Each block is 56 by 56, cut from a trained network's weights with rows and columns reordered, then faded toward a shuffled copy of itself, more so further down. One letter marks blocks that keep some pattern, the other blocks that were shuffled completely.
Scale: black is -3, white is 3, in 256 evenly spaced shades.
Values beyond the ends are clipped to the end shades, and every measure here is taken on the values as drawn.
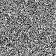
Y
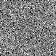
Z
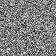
Z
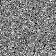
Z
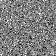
Y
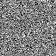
Y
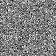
Z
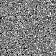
Y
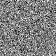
Y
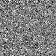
Z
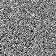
Y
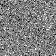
Z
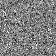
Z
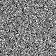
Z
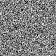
Y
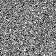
Y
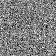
Y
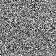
Z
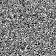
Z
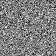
Y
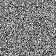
Y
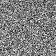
Y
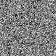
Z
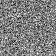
Y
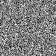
Y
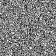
Y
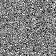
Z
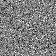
Y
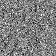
Y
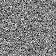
Y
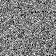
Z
